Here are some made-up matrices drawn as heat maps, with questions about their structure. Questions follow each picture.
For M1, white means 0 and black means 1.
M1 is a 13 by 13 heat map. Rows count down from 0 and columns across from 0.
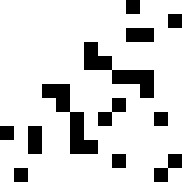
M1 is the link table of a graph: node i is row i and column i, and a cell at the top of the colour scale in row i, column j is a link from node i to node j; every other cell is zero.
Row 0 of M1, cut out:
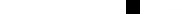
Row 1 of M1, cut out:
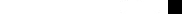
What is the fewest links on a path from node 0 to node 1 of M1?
6
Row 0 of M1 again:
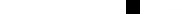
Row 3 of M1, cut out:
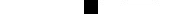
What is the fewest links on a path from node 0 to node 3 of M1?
5
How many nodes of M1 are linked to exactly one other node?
3
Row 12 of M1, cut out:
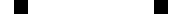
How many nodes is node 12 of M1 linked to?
2
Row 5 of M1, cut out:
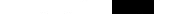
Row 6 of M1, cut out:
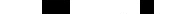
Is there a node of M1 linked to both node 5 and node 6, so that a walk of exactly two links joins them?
yes
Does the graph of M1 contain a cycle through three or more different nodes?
yes
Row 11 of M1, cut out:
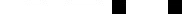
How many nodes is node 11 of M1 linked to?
2
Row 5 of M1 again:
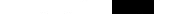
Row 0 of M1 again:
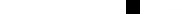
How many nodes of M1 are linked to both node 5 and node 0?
1
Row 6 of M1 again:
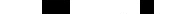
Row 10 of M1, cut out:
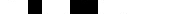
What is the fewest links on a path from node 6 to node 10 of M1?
1
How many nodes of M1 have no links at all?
0
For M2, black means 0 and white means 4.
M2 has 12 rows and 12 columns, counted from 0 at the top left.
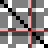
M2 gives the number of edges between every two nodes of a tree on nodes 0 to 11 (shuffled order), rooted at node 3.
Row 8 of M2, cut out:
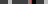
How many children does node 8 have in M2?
7
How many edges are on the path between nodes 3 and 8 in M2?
1
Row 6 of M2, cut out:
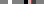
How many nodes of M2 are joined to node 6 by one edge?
1
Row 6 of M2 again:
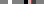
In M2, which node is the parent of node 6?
8
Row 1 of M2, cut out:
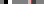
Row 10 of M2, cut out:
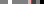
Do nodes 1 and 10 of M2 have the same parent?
yes
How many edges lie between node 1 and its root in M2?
2
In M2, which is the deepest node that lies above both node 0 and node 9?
8
